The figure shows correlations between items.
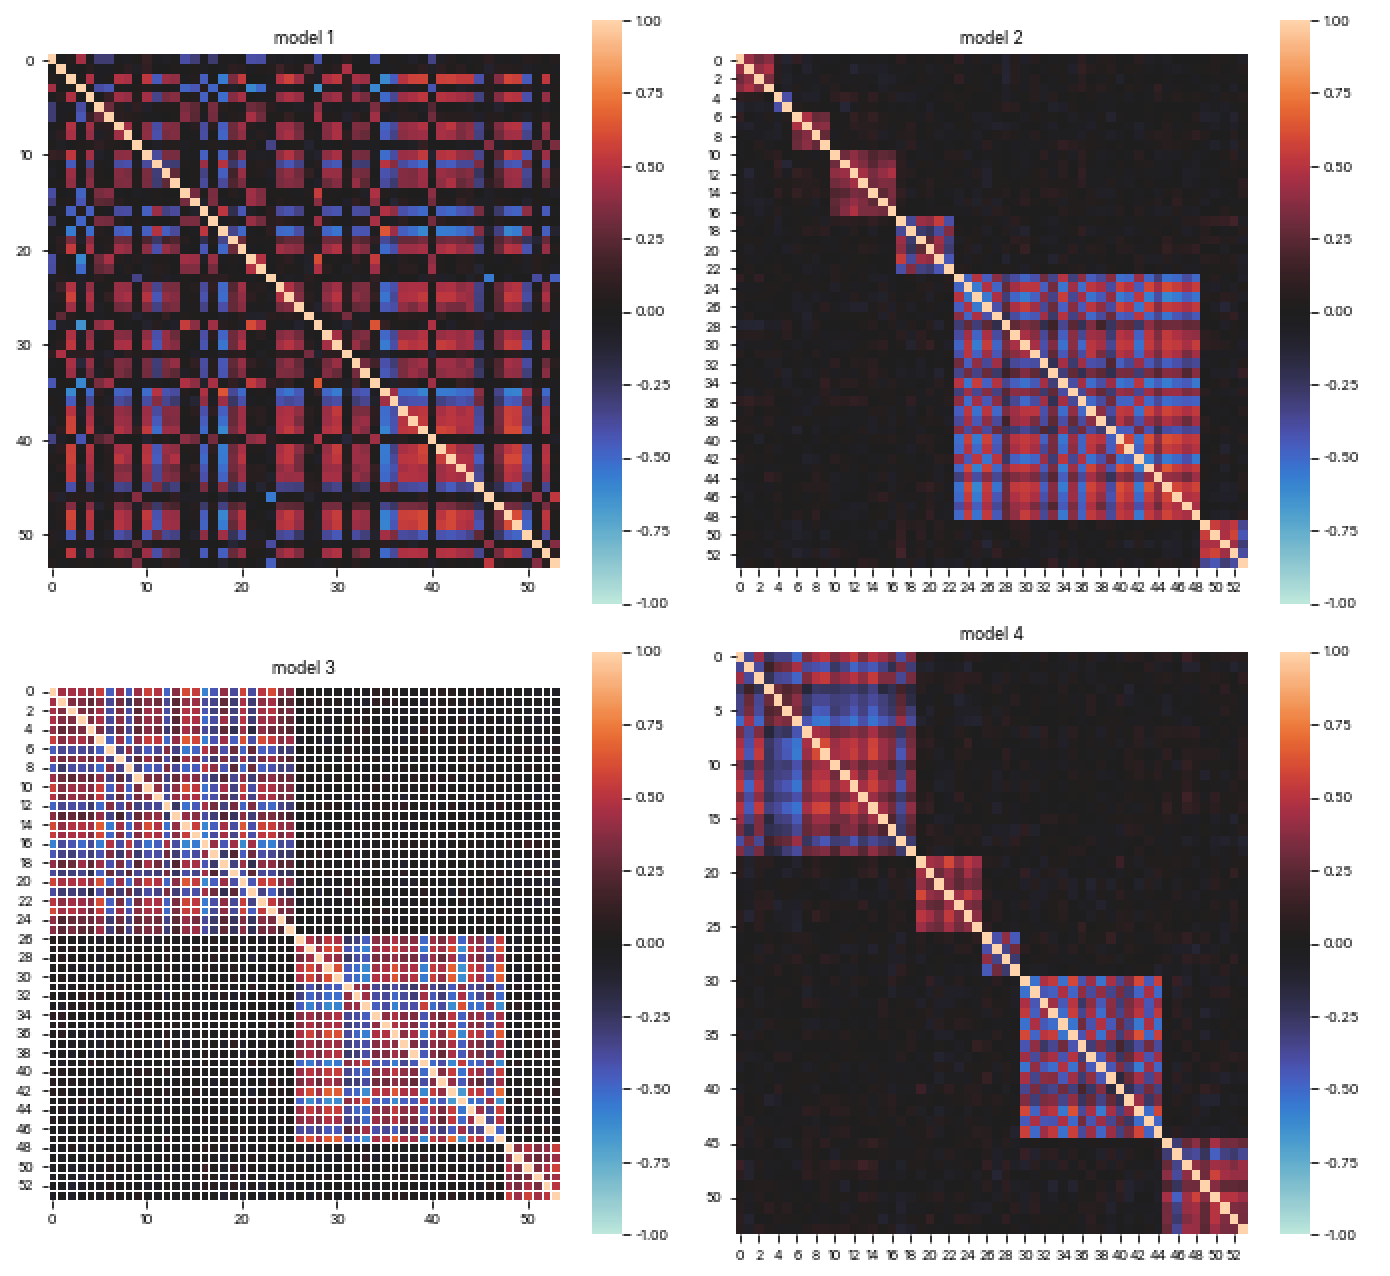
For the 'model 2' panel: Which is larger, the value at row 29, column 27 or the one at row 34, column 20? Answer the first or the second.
the second
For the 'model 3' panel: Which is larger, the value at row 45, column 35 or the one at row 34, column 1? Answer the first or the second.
the first
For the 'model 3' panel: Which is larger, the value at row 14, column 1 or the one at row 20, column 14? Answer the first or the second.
the second
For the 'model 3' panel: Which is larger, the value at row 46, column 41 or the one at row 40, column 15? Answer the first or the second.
the second
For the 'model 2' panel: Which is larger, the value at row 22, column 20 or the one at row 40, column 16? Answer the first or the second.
the second
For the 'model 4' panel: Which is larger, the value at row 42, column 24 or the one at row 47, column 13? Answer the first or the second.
the second
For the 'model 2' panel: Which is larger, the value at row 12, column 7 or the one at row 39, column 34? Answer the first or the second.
the second
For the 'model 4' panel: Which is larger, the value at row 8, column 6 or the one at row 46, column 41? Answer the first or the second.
the second
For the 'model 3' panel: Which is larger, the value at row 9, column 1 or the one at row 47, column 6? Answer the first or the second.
the first
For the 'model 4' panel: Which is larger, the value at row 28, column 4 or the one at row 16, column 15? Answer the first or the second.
the second
